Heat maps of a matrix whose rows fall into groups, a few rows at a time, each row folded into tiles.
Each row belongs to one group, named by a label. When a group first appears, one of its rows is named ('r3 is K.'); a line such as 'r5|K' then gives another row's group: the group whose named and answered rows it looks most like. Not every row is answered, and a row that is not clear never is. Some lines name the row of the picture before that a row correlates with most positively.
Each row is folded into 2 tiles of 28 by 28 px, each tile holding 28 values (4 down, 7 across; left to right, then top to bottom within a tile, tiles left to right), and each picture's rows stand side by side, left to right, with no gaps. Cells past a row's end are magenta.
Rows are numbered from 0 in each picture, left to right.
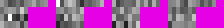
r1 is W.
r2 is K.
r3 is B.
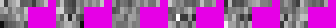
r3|W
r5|B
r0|W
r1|B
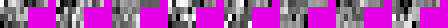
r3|W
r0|W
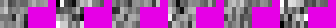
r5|W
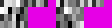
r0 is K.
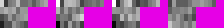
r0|W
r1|W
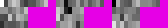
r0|W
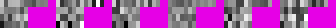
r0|W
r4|B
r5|B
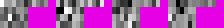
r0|W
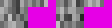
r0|B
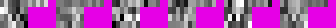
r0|B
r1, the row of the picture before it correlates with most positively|1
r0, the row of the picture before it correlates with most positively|0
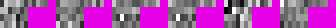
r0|K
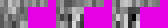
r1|B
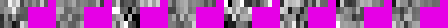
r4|W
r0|K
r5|K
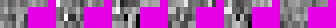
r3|K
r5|W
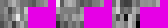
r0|W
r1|W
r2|B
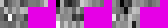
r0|W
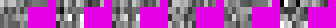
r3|K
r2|B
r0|W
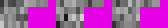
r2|W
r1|W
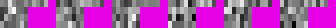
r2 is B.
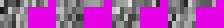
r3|B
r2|K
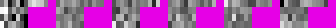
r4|W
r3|B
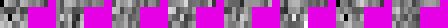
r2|K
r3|K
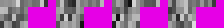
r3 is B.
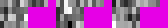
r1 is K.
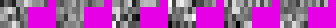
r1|W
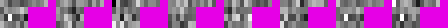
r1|B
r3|K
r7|W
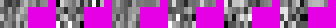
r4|W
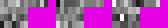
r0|K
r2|W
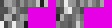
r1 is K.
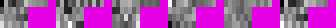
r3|W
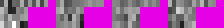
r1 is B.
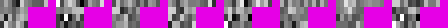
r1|W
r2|K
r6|K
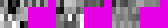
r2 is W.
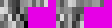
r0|B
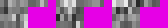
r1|K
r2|W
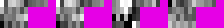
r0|W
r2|K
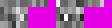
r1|W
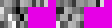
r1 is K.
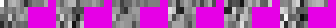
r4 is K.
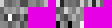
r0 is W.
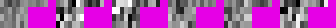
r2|K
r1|B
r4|B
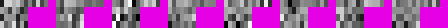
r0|K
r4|K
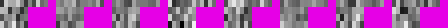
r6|B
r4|K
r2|B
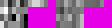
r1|B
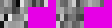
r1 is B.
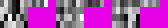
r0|B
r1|B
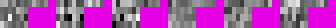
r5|K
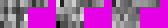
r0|B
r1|W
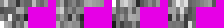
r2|W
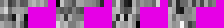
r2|B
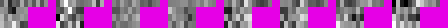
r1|K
